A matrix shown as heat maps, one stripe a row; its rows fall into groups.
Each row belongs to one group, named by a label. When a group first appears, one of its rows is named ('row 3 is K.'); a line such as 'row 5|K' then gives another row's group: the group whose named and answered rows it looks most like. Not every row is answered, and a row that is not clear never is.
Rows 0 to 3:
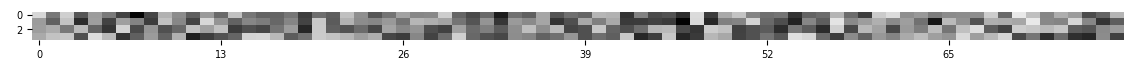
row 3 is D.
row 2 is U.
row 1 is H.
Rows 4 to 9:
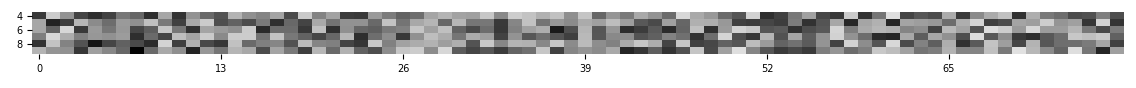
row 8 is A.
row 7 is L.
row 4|A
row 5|U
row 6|H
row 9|H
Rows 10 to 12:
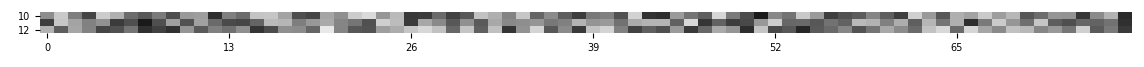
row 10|D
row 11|A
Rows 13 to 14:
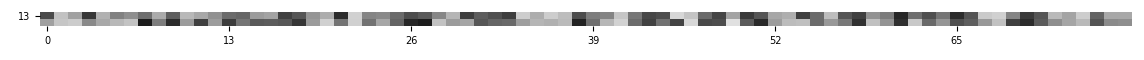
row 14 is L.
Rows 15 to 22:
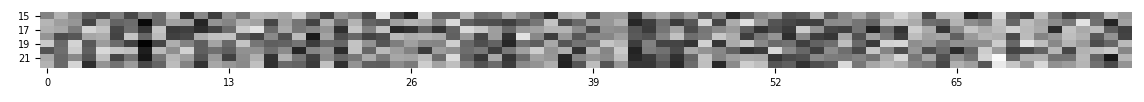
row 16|H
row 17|D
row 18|U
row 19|H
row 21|H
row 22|H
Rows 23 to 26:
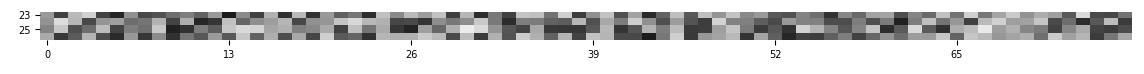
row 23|U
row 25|D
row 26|U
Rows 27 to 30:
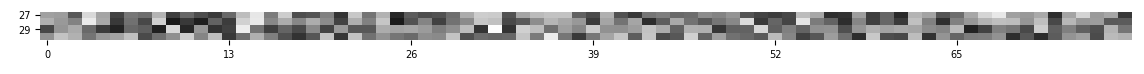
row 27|D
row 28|D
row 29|A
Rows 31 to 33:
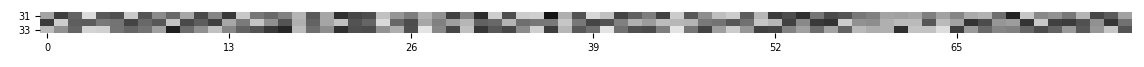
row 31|U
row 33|U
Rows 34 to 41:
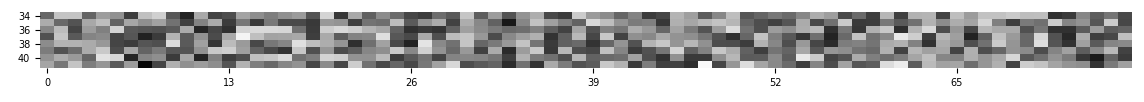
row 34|D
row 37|A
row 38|A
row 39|U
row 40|D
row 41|H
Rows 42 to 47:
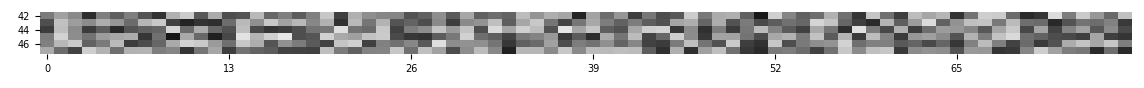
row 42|L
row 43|D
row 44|A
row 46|L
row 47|U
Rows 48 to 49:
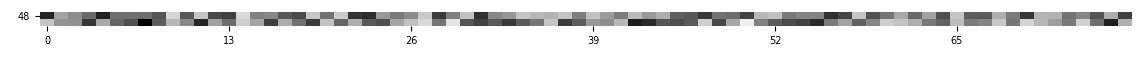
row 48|A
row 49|H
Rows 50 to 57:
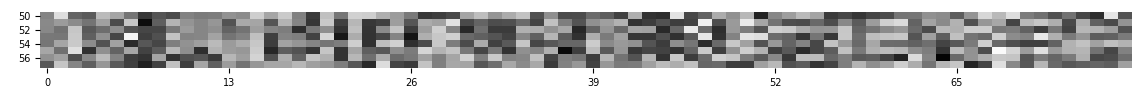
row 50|D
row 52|L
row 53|H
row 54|L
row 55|H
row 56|D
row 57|A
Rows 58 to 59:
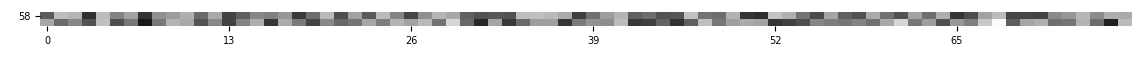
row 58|L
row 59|H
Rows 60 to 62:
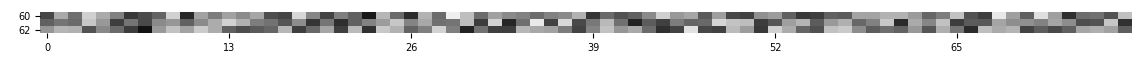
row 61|U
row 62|L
